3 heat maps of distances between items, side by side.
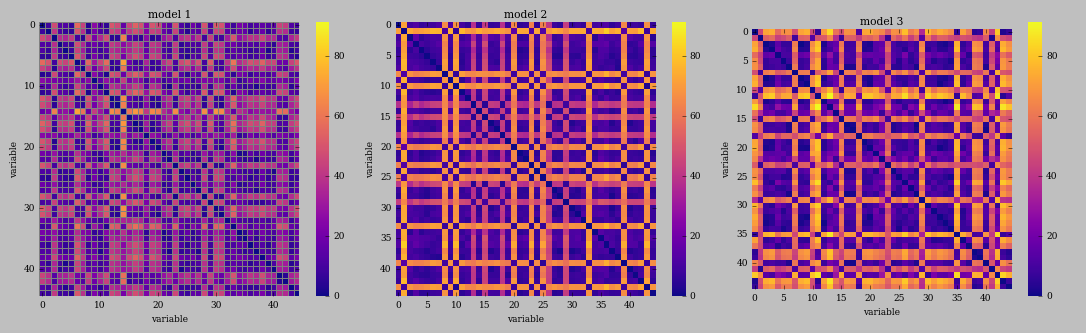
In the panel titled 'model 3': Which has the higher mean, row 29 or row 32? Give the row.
29
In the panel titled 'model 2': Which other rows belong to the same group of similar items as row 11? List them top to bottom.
0, 2, 3, 4, 5, 6, 7, 9, 12, 14, 16, 17, 19, 21, 22, 24, 27, 28, 30, 31, 32, 34, 35, 36, 37, 38, 40, 41, 42, 44
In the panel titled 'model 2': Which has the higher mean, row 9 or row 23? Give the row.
23
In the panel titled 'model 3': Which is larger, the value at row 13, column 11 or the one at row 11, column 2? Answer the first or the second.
the first
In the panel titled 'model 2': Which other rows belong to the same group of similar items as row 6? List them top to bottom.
0, 2, 3, 4, 5, 7, 9, 11, 12, 14, 16, 17, 19, 21, 22, 24, 27, 28, 30, 31, 32, 34, 35, 36, 37, 38, 40, 41, 42, 44
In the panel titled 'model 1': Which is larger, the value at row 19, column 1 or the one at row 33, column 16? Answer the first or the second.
the second
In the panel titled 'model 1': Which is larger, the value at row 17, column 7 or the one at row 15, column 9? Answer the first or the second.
the second
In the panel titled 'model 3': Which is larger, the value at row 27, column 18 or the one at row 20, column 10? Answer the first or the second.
the second
